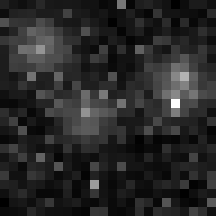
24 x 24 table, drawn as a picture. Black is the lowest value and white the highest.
Three bumps rise from the field. Neither half mirrors the other. The values are skewed, with a long tail toward high values.
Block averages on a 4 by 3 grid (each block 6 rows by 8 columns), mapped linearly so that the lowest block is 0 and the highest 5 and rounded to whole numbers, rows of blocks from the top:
3 0 0 / 2 2 5 / 1 2 1 / 0 0 0
